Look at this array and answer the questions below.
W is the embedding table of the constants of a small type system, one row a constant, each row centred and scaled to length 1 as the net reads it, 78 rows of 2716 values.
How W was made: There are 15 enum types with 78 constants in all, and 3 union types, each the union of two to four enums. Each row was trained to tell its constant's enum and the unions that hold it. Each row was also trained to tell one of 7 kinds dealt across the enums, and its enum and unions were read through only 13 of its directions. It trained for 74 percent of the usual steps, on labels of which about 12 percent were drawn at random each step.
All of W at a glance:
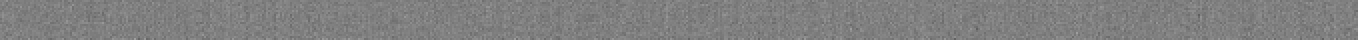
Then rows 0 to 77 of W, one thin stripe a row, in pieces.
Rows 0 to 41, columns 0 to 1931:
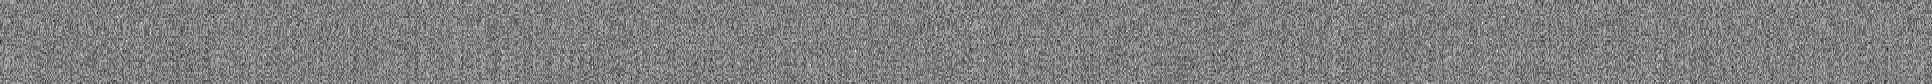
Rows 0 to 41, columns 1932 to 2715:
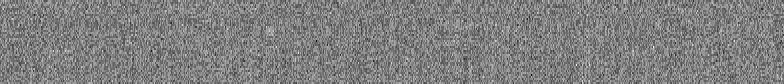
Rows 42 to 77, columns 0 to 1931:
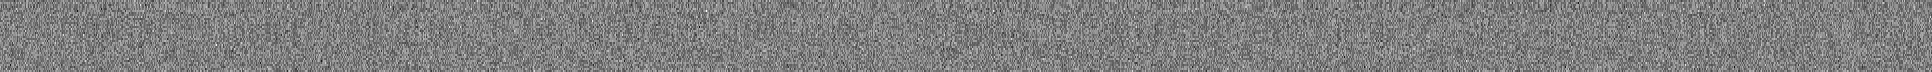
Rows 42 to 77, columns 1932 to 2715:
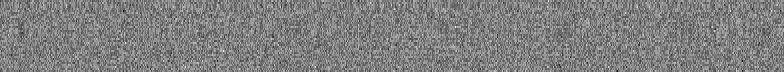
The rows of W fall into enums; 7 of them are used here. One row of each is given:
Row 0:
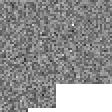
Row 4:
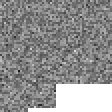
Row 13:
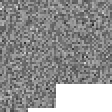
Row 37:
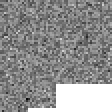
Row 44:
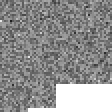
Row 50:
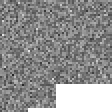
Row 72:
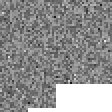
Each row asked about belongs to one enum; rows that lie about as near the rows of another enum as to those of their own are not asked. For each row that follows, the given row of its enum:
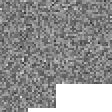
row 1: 37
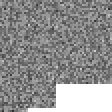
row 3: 13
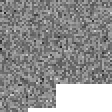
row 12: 0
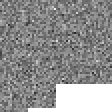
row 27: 13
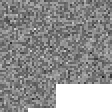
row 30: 4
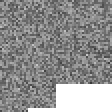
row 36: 44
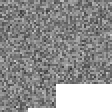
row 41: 37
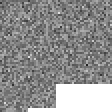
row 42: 44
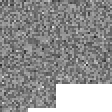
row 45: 44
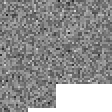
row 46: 50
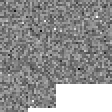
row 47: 0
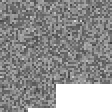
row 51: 4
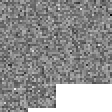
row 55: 4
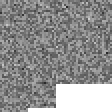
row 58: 44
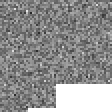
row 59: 37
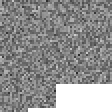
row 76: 13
